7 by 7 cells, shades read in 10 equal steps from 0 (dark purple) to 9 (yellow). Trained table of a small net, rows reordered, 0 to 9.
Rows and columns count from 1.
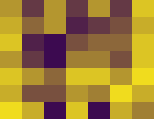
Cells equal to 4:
4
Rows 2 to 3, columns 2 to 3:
4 6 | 1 0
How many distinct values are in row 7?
5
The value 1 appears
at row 2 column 4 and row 3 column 2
